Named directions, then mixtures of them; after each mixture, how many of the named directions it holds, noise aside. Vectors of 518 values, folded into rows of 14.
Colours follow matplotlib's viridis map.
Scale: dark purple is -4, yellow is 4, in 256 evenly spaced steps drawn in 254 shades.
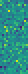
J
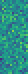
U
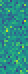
two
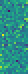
two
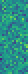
one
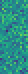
two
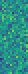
one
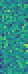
two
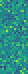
two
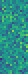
one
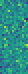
two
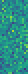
one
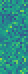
two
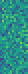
one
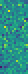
two
